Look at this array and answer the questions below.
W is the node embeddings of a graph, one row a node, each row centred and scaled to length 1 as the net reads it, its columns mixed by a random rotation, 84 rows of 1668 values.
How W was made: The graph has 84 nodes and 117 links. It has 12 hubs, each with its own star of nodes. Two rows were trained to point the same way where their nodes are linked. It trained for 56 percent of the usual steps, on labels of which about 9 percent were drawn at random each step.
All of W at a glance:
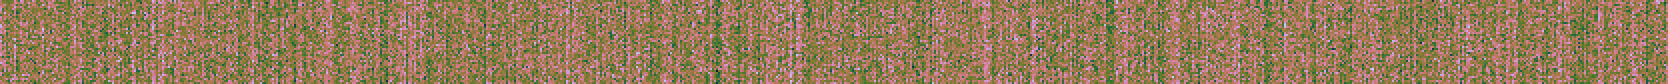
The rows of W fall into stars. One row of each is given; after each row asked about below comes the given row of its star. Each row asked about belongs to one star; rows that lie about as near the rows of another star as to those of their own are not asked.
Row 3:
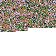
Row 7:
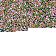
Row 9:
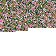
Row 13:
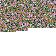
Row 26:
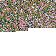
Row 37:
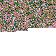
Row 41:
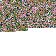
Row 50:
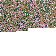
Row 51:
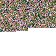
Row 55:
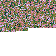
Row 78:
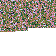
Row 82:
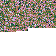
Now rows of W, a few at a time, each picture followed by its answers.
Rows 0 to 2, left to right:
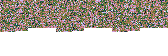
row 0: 37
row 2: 37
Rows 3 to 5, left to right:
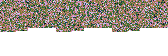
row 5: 26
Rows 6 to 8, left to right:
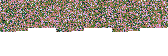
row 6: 37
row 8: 50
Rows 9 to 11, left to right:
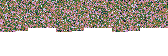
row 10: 82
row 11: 9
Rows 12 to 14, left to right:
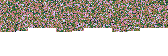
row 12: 9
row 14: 37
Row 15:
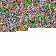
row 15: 55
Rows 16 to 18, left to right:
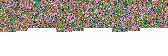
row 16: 3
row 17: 13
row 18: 55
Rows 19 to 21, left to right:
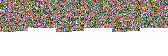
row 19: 82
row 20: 41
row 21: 51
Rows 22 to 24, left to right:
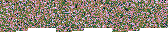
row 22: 78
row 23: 26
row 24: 3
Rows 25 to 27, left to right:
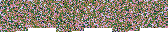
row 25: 9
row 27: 7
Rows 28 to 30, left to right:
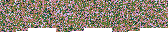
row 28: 82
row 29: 51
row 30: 50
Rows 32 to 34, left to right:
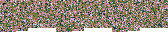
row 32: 50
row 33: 7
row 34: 78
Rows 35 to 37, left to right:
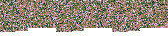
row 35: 51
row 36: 7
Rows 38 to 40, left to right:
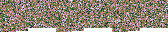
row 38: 55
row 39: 82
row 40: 13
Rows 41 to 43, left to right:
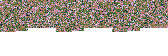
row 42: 7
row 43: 37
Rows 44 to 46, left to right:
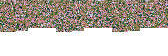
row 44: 26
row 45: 7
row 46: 41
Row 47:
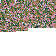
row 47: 82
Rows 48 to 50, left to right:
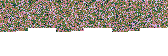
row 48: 55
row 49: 55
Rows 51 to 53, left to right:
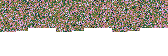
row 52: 41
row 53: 26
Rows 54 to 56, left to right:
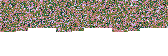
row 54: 55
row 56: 37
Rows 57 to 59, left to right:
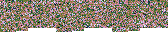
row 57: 13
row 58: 3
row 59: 41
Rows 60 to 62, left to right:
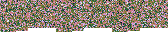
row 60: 13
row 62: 26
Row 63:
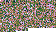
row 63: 55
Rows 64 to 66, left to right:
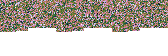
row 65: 13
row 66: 13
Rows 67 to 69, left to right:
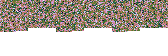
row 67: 55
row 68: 26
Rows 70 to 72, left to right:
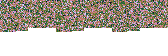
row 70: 9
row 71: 82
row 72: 41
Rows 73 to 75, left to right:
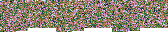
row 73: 7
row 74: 37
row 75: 41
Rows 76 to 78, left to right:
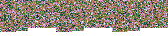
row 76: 50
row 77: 7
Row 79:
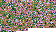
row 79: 3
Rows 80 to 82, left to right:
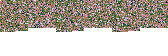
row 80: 41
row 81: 7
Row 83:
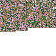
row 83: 78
